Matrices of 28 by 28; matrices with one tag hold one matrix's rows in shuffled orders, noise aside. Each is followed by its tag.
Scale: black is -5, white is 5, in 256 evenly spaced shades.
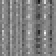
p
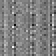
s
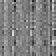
s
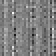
s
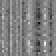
p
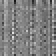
s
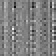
s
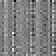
s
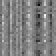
p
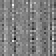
s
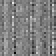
s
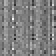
s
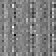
s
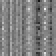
p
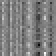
p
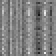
p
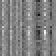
p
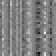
p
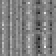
p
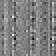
s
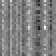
p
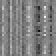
p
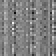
s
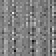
s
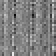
s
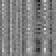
p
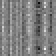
p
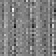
s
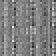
s
